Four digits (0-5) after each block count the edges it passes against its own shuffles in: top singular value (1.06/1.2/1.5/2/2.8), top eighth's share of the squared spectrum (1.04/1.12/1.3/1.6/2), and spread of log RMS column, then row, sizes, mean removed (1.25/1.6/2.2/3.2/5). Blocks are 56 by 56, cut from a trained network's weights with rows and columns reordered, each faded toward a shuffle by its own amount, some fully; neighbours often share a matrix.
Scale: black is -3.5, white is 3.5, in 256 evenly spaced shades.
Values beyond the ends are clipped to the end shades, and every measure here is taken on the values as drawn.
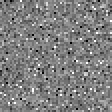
0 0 0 0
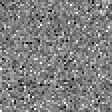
0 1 0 0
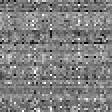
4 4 3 2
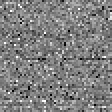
2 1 1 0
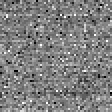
2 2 1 1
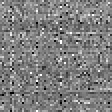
2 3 2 2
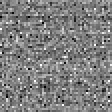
2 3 2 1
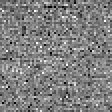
2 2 1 0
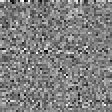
3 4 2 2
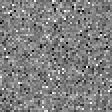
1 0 0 0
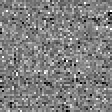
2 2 1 1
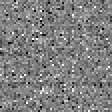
1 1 1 0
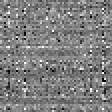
3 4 3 2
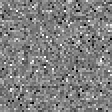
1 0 0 0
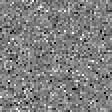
0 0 0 0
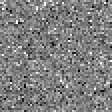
0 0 0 0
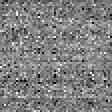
2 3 2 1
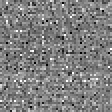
2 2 2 1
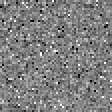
0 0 0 0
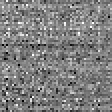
3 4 3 2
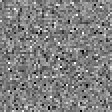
0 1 0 0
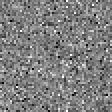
0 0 0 0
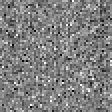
1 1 0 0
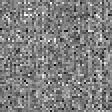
2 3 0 2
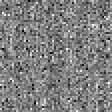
2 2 0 1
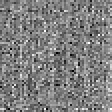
3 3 0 2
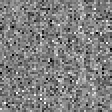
1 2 0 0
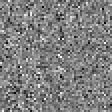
2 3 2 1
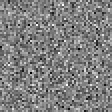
2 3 1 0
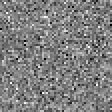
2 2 1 0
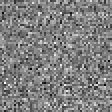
2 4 2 2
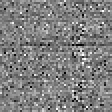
2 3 2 1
